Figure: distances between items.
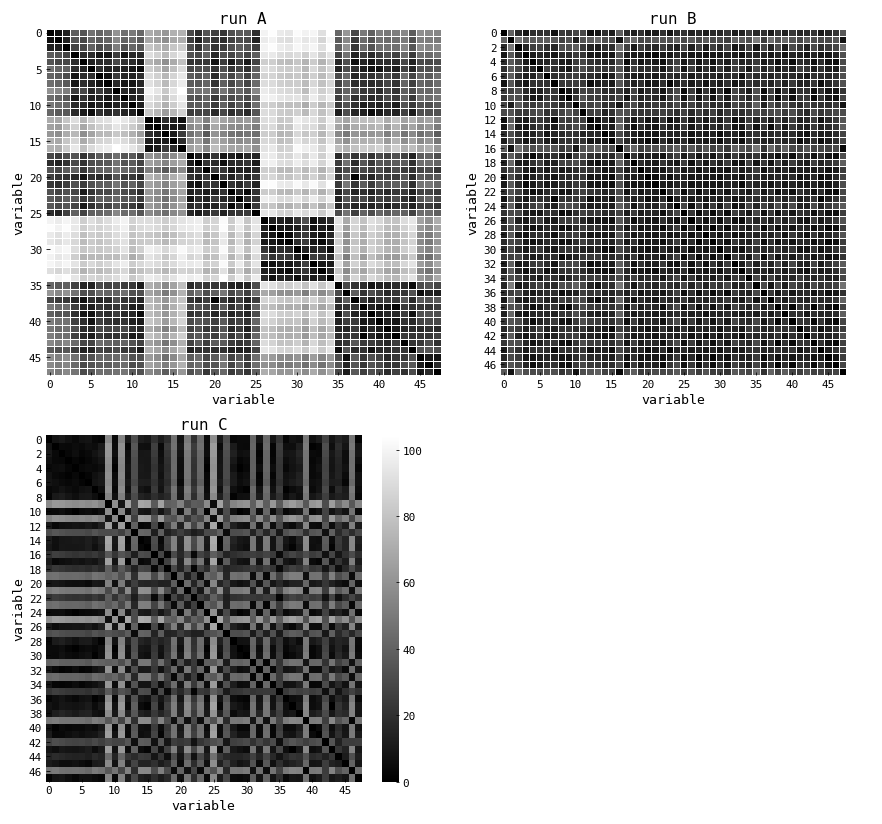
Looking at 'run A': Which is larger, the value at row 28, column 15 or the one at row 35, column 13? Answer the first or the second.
the first
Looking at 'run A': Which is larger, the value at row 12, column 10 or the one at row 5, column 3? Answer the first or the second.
the first
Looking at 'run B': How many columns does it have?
48
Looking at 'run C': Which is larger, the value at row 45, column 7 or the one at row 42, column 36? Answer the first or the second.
the second
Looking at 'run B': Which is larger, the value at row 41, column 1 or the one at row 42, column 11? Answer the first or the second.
the first
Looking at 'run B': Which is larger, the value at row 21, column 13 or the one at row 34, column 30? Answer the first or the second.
the second
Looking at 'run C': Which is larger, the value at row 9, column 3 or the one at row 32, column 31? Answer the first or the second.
the first
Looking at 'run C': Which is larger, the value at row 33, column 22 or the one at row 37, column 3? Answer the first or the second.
the first
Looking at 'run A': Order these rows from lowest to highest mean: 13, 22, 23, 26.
22, 23, 13, 26
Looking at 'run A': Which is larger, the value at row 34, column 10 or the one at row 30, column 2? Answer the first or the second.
the second
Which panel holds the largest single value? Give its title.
run A
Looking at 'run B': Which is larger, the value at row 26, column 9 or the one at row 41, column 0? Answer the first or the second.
the first
